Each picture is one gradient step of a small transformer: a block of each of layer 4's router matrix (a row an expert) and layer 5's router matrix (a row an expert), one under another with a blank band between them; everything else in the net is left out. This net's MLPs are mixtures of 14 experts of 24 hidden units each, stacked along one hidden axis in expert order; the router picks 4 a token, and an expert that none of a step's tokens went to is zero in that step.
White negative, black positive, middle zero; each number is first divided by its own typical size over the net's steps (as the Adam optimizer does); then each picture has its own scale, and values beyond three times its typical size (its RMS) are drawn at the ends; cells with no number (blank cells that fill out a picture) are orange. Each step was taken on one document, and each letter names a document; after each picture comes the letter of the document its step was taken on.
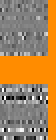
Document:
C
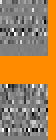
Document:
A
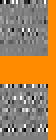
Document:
A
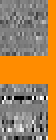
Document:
C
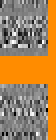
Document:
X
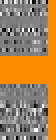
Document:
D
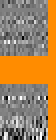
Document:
C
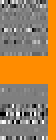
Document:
D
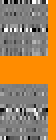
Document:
D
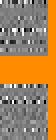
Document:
A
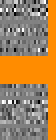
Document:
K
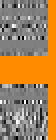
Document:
C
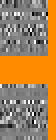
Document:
K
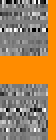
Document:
K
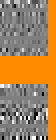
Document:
D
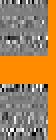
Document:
C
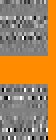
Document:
C
